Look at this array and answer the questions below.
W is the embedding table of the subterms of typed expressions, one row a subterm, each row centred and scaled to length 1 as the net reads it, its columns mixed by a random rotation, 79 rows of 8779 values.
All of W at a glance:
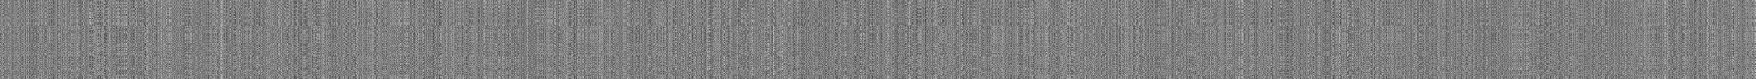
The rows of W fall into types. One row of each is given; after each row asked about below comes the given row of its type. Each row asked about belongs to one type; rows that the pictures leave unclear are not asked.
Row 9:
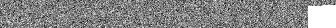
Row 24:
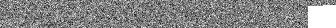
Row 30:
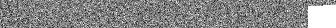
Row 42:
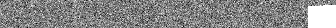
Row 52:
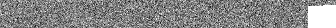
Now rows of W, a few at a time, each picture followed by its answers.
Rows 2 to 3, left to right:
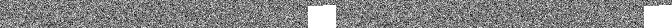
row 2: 24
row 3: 24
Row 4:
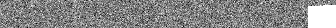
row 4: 42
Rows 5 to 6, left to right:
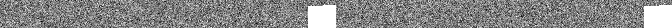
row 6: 24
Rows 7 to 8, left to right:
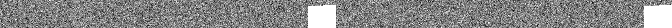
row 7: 30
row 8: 9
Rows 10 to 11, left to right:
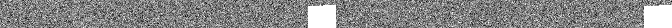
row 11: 30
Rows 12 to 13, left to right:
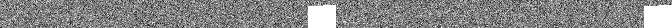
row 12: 24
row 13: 9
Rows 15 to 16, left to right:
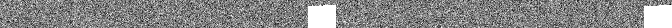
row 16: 9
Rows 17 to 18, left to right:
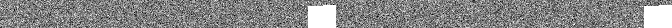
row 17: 24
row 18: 52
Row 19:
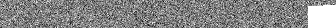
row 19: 24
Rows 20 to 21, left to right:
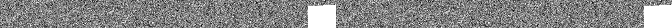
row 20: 9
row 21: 9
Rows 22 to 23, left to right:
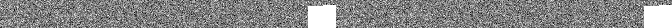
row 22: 24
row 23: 24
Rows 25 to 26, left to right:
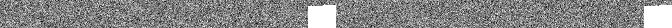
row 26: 52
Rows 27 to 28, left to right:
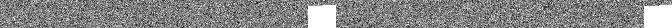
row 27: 42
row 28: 52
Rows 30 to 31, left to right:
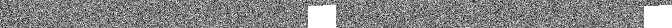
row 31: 52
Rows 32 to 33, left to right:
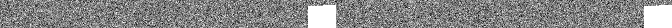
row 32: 30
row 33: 42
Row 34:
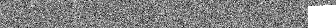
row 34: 42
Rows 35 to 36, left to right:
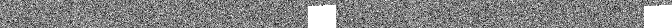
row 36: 30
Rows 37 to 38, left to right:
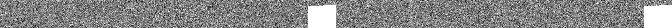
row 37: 52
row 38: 42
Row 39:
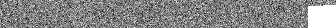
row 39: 30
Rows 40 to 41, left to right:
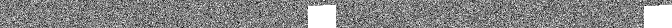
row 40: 42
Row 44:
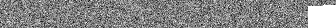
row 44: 9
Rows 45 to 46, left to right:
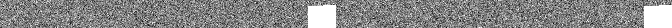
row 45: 24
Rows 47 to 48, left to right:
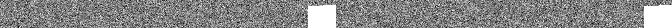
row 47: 42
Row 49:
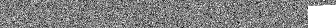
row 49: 42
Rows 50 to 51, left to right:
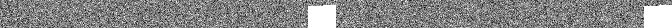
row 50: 30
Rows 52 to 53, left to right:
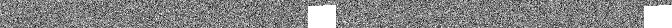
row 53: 9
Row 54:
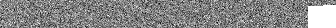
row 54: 24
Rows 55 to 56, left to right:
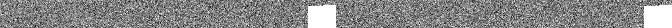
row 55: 52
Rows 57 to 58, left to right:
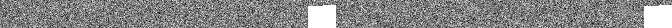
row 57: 30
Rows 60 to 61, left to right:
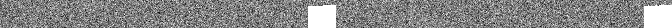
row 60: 30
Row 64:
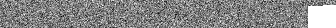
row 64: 30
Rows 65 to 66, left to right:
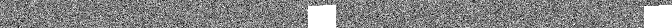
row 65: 42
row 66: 52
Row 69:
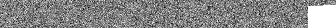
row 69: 52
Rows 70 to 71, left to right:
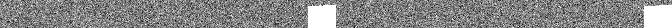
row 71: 42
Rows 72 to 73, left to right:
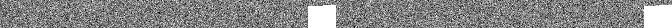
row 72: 30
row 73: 42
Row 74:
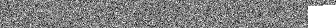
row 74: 30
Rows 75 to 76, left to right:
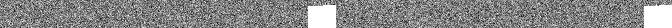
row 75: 9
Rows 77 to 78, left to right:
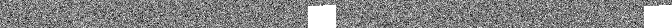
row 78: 24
